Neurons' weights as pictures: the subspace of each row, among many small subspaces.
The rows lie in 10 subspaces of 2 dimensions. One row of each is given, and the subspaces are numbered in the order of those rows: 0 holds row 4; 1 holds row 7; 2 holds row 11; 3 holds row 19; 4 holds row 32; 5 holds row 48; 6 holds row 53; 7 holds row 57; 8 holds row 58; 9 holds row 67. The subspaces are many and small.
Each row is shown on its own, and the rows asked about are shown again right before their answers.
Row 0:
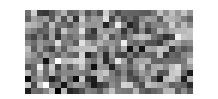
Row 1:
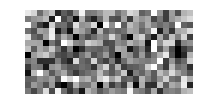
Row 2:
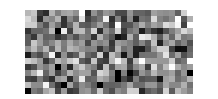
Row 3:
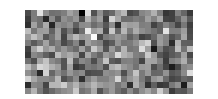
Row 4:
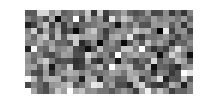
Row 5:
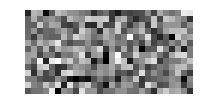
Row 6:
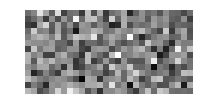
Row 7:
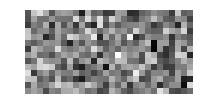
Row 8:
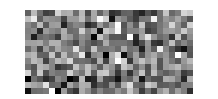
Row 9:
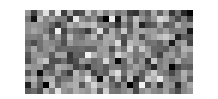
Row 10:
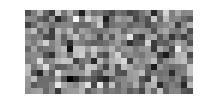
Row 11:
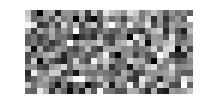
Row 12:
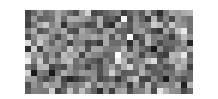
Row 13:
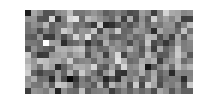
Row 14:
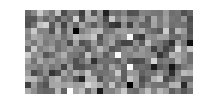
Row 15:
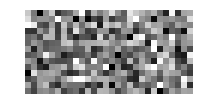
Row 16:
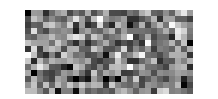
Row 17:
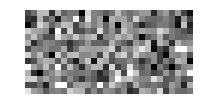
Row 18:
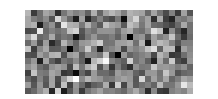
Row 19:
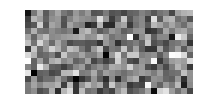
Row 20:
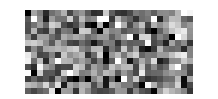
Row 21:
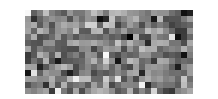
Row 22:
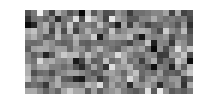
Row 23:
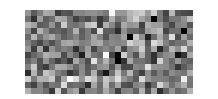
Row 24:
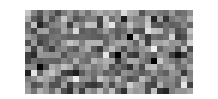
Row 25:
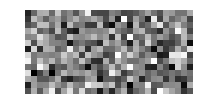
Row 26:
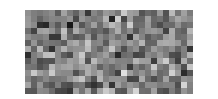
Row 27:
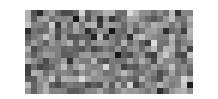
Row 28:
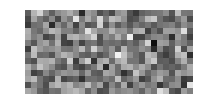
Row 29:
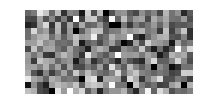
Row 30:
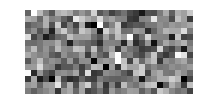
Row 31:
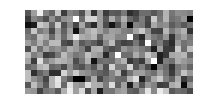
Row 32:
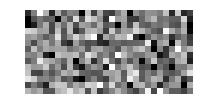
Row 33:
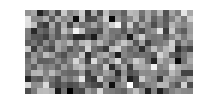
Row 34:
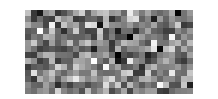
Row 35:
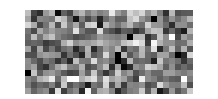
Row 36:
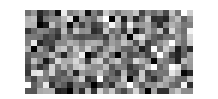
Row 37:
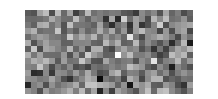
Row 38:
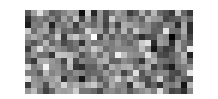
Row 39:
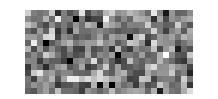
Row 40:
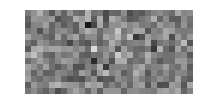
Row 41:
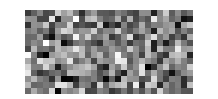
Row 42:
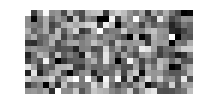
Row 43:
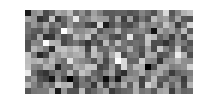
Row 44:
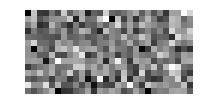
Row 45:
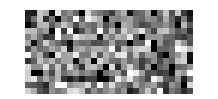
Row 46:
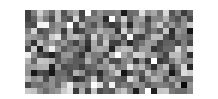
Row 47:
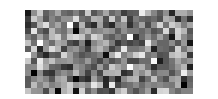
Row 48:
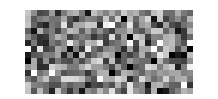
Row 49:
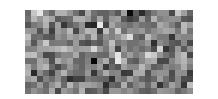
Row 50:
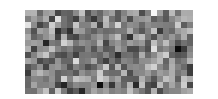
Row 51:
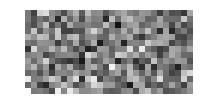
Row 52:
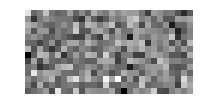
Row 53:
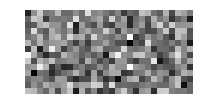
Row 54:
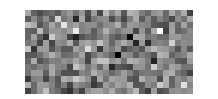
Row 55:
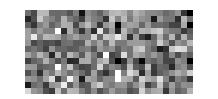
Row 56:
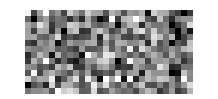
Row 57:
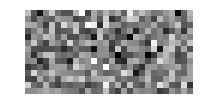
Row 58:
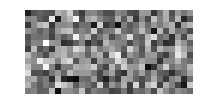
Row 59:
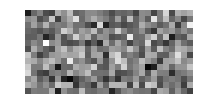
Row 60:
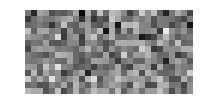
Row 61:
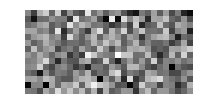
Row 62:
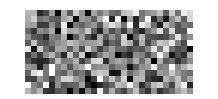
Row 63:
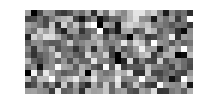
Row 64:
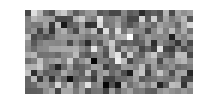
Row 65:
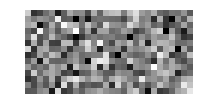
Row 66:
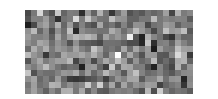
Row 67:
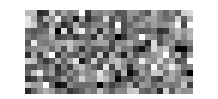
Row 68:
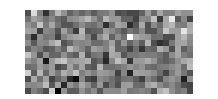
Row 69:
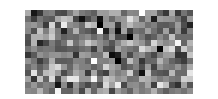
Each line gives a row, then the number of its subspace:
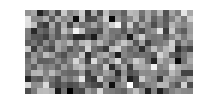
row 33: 2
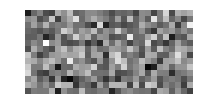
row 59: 8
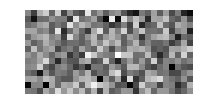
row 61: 5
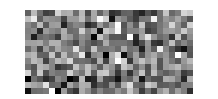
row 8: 4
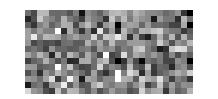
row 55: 9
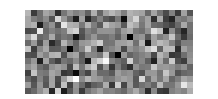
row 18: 0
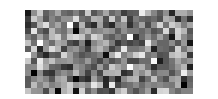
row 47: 6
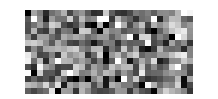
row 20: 3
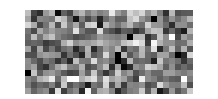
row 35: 4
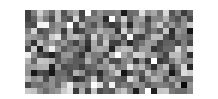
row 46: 6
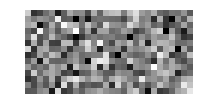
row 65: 0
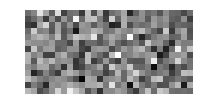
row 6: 2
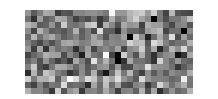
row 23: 4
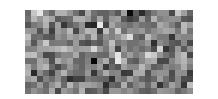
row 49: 7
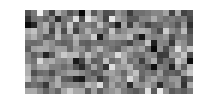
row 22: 4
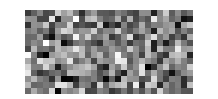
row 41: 8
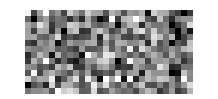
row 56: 6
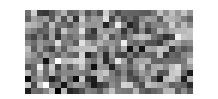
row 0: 0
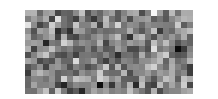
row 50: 8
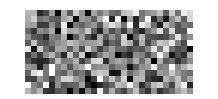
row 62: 5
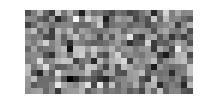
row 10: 9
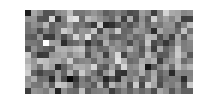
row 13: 8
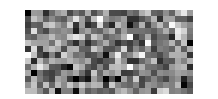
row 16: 6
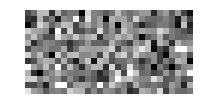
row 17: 9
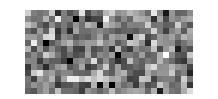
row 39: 9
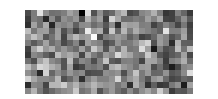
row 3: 1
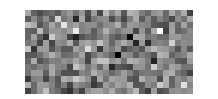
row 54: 0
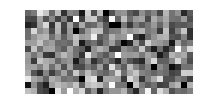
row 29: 2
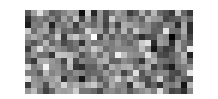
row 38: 1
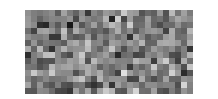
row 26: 6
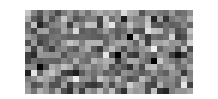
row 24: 3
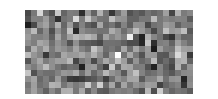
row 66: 4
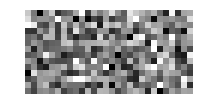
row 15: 4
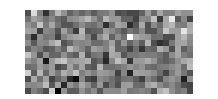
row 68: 0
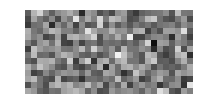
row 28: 1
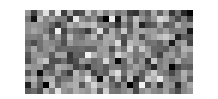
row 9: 5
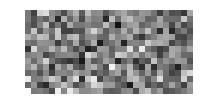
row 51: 0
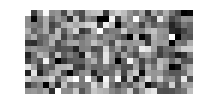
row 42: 3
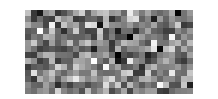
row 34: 7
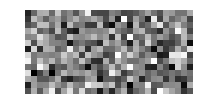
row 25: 5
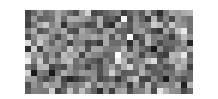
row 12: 5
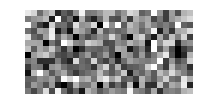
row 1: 8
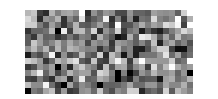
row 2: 9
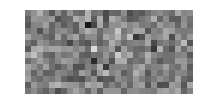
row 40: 7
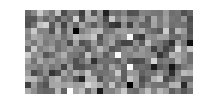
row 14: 2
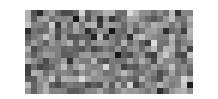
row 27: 1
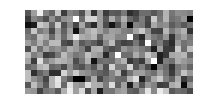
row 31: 2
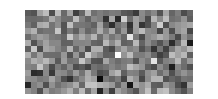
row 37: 5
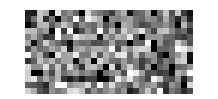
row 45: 9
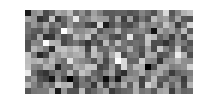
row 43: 8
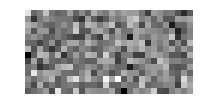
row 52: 6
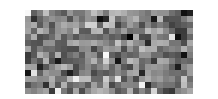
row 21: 3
